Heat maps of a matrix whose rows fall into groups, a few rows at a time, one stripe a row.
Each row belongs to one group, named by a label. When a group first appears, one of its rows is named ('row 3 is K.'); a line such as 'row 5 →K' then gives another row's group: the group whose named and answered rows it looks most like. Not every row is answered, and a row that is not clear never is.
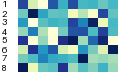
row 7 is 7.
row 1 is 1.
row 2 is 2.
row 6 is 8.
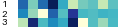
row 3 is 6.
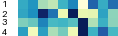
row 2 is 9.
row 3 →7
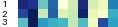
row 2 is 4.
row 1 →4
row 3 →2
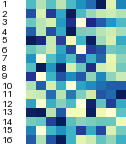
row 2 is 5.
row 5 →4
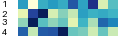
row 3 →2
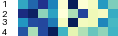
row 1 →9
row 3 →9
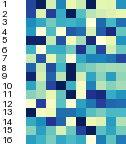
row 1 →4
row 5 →4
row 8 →5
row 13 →1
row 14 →9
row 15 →7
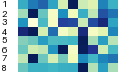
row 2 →2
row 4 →4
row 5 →7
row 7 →2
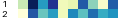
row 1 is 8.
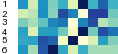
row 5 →9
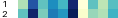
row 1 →6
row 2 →6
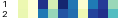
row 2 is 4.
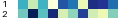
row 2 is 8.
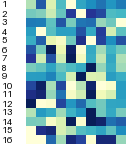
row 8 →7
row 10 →4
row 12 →1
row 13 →7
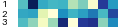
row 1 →2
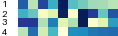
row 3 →4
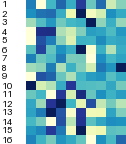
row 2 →9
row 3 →7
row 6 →6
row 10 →1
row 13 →9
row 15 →9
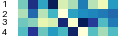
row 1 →8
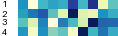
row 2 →9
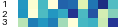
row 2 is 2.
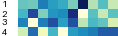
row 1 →7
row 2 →6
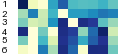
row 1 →1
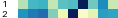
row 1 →7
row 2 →9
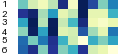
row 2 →4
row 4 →8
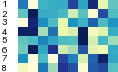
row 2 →2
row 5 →7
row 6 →8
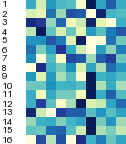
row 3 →4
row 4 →2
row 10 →7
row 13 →1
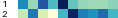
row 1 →5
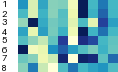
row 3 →2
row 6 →1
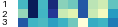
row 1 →8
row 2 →8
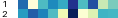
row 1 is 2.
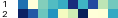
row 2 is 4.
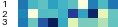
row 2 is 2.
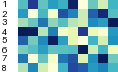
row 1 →6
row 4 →4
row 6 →7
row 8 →7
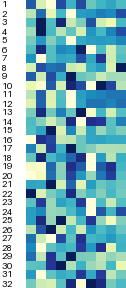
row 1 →1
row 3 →8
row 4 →2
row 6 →6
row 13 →6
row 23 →6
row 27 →1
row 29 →5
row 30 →9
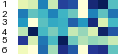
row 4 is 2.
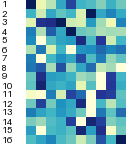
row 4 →5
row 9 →2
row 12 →6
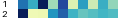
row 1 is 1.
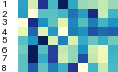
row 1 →5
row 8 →6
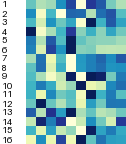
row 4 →1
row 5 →5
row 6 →5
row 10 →9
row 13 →5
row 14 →8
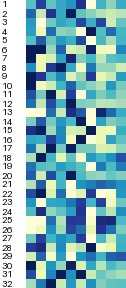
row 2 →5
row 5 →6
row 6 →4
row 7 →1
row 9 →4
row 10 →1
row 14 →6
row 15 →4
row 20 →5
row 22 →4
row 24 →6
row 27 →6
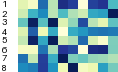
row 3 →8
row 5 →8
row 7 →5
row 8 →9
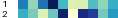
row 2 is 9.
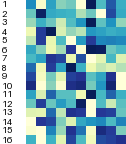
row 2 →2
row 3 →7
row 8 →5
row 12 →6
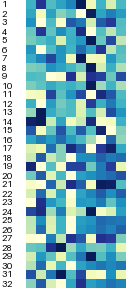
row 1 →6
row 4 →6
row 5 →7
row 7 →9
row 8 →7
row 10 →7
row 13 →2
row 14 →4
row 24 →4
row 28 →9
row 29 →7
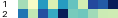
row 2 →5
